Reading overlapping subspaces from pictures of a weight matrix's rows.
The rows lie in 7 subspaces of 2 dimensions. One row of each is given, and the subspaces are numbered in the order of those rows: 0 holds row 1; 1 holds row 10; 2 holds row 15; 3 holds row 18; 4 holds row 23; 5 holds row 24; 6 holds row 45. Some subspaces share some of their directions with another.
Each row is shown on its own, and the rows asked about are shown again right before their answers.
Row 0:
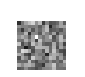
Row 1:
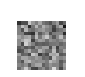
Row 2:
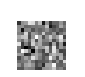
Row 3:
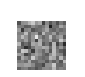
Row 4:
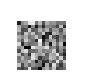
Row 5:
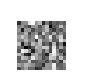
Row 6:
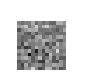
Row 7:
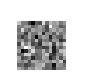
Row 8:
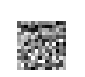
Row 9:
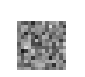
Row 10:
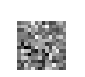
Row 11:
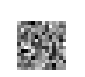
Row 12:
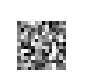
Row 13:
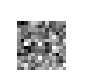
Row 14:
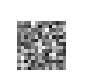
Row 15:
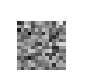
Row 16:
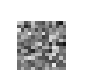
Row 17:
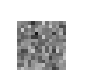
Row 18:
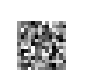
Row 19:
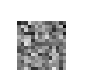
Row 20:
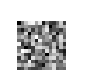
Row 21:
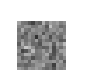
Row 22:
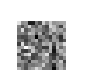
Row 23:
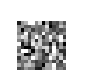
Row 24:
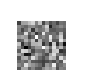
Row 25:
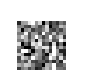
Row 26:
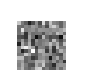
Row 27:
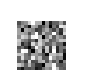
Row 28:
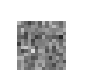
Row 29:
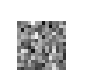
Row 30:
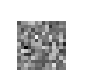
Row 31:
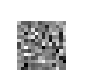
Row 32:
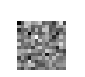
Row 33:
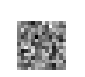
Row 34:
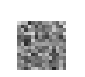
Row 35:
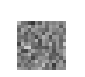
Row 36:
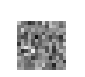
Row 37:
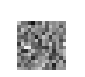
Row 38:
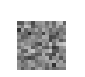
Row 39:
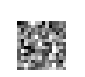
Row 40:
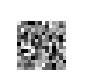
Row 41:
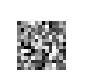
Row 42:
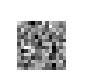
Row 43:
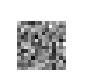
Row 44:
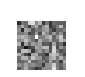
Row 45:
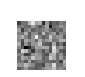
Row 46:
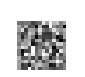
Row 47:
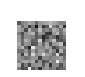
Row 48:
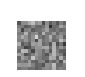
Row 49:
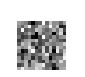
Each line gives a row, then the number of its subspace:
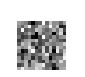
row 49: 5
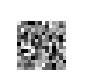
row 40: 4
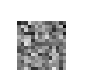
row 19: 0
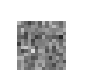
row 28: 4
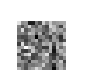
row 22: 0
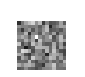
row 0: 2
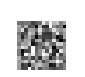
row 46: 3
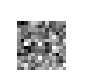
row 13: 6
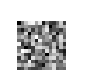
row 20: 2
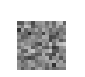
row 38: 2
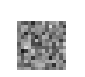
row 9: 0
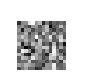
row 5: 0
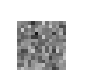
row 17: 5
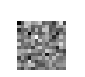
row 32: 2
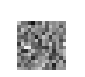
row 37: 3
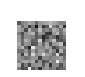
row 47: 3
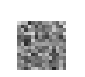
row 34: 0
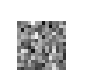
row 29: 5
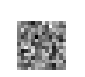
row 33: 3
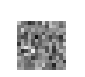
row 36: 4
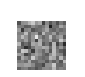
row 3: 1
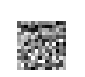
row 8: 1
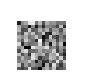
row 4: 3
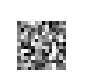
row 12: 3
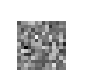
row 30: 5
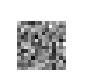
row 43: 1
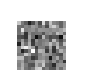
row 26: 4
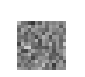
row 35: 3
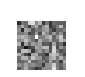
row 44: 0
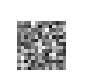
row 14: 4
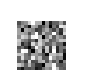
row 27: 5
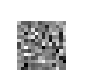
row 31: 5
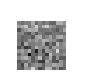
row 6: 1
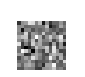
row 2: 4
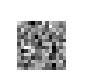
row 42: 6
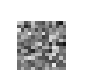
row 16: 2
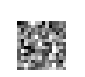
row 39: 6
